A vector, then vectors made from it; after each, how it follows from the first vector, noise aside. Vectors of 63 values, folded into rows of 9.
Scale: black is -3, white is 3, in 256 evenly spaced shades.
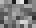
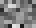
reversed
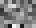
reversed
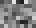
negated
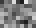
negated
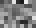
negated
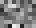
reversed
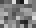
negated
